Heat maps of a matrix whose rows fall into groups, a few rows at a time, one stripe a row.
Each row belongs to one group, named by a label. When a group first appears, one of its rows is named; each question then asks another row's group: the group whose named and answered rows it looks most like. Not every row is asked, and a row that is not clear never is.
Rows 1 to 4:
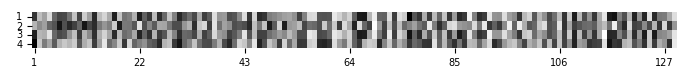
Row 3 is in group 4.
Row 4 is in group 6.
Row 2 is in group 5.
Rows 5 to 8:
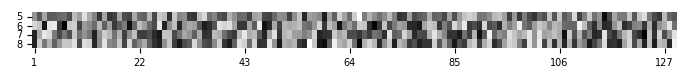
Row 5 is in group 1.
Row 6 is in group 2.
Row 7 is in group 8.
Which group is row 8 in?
6
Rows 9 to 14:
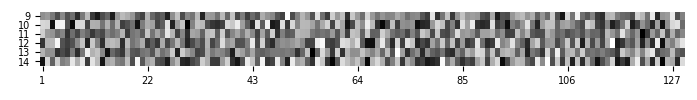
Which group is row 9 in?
5
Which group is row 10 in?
2
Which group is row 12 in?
4
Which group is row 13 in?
1
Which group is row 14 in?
6
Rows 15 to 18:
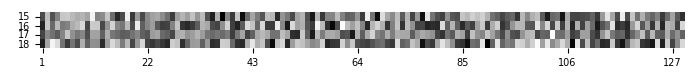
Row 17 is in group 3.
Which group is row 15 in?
3
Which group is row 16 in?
6
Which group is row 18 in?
8
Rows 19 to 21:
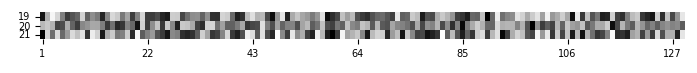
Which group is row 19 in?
8
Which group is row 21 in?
6
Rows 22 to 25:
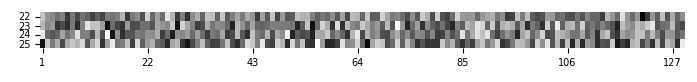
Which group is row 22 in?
5
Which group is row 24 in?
3
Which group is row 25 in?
6
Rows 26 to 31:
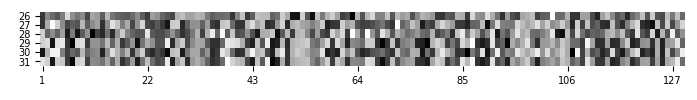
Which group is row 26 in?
3
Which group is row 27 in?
8
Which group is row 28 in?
5
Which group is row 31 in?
2
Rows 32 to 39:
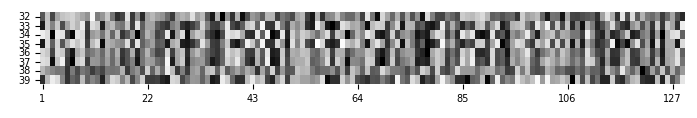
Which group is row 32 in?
3
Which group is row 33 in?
6
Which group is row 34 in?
2
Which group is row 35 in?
6
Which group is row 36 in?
2
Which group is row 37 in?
2
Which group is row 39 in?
8
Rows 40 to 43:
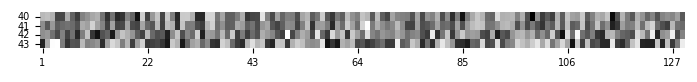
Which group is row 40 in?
1
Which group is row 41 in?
1
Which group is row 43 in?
8
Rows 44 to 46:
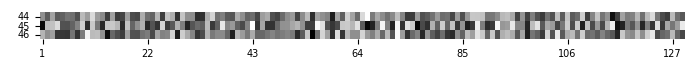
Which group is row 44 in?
1
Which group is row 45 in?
4
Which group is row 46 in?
1
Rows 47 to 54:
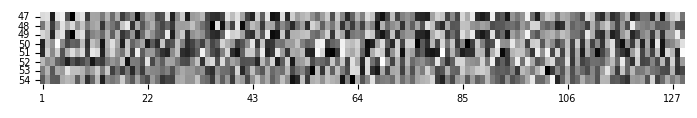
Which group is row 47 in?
2
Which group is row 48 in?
3
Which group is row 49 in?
2
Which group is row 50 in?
4
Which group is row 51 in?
6
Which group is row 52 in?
5
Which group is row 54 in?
3
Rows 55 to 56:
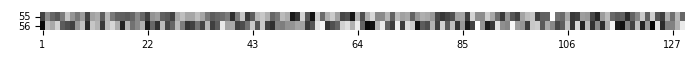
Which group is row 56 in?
4
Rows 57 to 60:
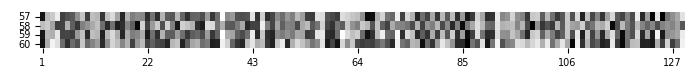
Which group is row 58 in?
1
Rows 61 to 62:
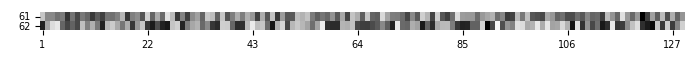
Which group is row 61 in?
5
